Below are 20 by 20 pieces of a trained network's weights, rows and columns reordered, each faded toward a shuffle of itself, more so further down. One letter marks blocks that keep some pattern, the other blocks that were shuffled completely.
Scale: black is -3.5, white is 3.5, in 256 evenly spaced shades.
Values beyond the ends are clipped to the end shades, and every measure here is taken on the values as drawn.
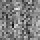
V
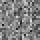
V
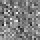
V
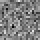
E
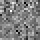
V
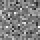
E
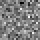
E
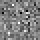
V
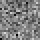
E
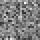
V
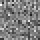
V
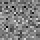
E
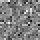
V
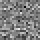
V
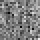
V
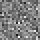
V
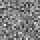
E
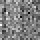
V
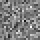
E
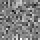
V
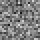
E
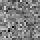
E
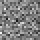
V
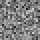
E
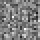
V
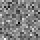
E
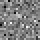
E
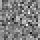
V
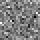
E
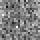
V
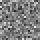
E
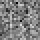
V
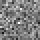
E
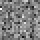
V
